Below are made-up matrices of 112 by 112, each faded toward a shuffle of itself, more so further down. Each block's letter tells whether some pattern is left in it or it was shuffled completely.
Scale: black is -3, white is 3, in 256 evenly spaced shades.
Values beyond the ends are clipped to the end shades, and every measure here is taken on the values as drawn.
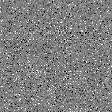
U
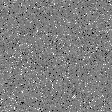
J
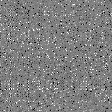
U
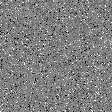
J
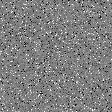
J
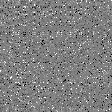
U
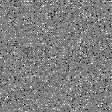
U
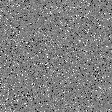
J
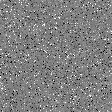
J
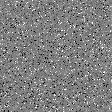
J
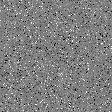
J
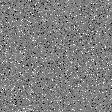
J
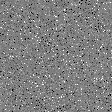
J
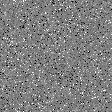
J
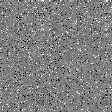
U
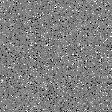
U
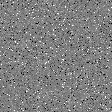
J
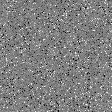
J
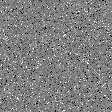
J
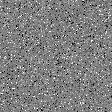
J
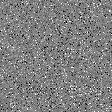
U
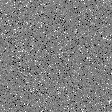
J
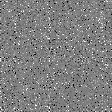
U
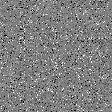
U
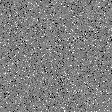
J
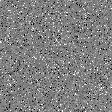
U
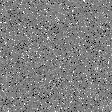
J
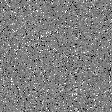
U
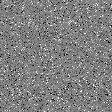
U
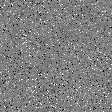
J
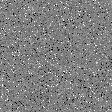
J
